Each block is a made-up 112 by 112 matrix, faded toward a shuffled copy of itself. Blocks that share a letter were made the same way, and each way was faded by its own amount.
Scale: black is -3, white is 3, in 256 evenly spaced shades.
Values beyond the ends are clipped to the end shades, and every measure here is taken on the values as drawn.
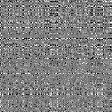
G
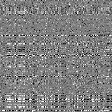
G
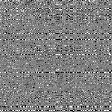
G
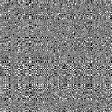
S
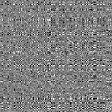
S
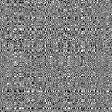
S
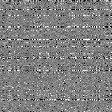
G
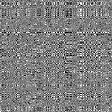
S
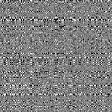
G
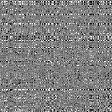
S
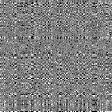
S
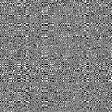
S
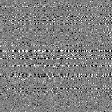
G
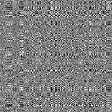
S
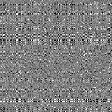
S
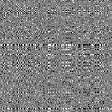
S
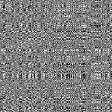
S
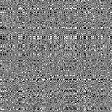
S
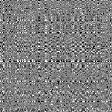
S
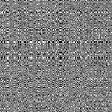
S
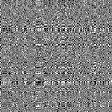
S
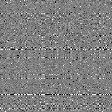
G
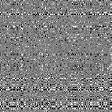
G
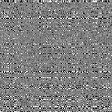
G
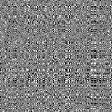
S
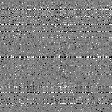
G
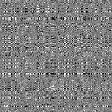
S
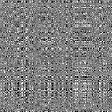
S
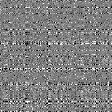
G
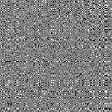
S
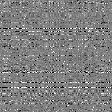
G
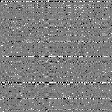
G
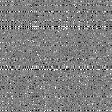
G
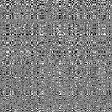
S
